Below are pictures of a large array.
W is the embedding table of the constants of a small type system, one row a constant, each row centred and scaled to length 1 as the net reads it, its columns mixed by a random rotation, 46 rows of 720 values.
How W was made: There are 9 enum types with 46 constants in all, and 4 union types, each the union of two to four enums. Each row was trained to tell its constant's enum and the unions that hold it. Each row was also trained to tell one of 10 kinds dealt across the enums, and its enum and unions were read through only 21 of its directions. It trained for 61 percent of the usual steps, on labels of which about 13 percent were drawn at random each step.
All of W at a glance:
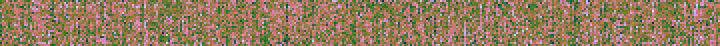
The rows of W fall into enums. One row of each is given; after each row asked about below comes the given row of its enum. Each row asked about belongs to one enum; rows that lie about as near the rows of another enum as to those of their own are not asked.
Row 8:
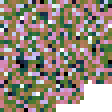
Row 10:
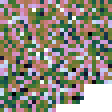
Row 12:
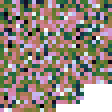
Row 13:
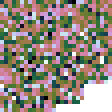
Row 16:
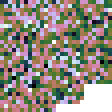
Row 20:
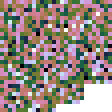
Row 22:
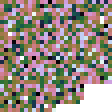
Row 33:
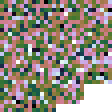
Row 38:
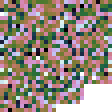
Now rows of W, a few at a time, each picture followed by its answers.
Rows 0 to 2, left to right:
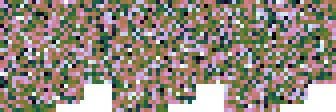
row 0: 33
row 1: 33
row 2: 13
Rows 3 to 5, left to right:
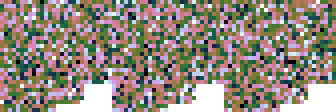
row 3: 13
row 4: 13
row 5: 8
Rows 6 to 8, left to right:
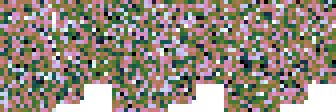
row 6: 16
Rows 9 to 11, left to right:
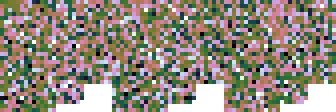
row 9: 10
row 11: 13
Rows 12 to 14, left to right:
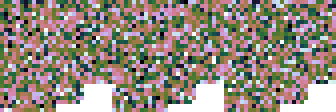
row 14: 38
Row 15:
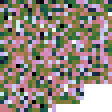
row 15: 12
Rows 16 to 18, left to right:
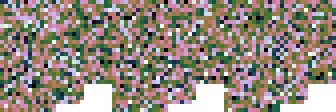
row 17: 8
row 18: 33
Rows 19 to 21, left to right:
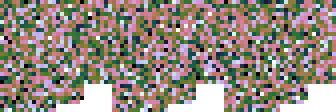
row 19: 10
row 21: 20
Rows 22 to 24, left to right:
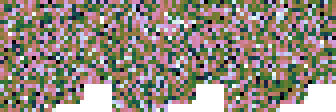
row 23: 16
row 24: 16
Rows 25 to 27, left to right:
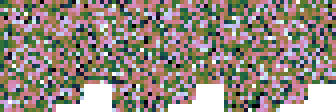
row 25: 12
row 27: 22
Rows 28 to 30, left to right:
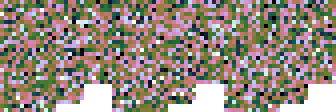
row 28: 22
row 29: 12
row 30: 22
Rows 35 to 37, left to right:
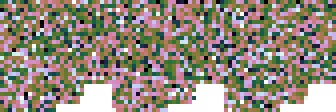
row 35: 38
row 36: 13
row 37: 12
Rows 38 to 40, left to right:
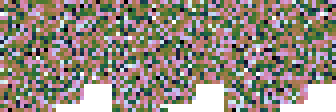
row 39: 38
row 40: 38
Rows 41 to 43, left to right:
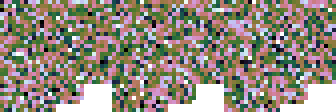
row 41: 38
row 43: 8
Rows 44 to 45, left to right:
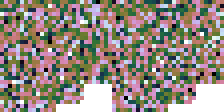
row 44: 20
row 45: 20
